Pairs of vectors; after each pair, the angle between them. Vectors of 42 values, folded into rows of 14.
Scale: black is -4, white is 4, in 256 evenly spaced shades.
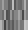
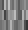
partly opposed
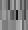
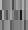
orthogonal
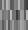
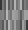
orthogonal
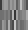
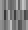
orthogonal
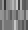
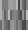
partly aligned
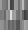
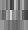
nearly parallel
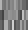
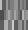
nearly parallel
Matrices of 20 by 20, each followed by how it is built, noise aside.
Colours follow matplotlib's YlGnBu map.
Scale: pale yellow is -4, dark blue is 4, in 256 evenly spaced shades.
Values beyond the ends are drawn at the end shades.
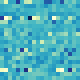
uneven rows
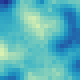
smooth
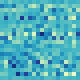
uneven rows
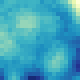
smooth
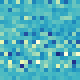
uneven rows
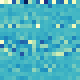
uneven rows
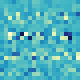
uneven rows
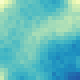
smooth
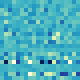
uneven rows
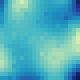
smooth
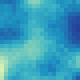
smooth
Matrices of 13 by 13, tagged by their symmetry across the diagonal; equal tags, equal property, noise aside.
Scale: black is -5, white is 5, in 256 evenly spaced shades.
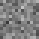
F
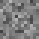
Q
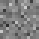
F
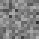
Q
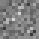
Q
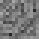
Q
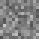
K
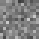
K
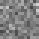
K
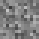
F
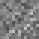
Q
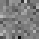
K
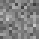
K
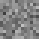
K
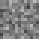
F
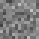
K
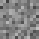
Q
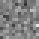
K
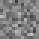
F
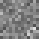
Q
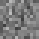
K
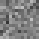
F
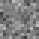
F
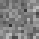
Q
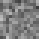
F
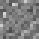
Q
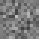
Q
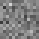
K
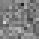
F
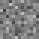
F
